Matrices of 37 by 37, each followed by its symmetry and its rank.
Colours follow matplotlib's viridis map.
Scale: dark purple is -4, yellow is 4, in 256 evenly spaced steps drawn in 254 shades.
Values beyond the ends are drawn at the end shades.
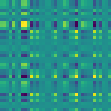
symmetric, rank one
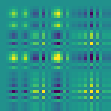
symmetric, rank one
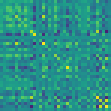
symmetric, rank three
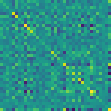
symmetric, rank five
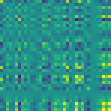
symmetric, rank two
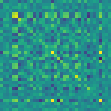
symmetric, rank three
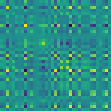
symmetric, rank two
